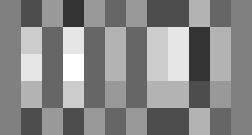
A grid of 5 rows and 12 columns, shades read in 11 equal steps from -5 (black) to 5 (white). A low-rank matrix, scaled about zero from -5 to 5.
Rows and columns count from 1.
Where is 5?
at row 3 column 4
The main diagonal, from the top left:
0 3 -1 3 1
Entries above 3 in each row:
0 2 3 0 0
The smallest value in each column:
0 -2 -1 -3 -1 -1 -1 -2 -2 -3 -1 0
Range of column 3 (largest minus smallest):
2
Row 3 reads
0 4 -1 5 -1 2 -1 3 4 -3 2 0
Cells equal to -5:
0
